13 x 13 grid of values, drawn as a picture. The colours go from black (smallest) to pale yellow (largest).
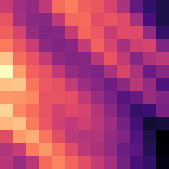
No lone cell stands out from its neighbours. The ninth with the lowest average is the bottom right. The middle left is the ninth with the highest average. Streaks slant down to the right. There is an overall slope up to the left.
